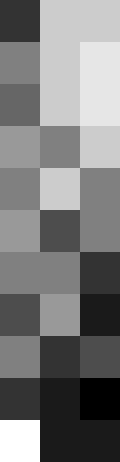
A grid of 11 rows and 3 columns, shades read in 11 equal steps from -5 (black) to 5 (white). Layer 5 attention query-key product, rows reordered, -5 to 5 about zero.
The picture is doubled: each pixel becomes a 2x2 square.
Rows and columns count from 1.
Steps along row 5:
up down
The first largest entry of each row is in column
2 3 3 3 2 1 1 2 1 1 1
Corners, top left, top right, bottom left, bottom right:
-3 3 5 -4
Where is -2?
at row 6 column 2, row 8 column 1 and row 9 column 3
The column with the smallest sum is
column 3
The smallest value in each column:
-3 -4 -5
